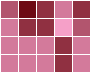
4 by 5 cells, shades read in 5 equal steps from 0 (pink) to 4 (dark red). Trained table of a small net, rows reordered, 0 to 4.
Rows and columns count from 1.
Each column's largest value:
2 4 3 3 3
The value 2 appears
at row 1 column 1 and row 2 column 5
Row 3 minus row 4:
0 0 0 0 0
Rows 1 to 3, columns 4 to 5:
1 3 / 0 2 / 3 1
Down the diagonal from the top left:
2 3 1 3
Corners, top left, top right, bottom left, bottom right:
2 3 1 1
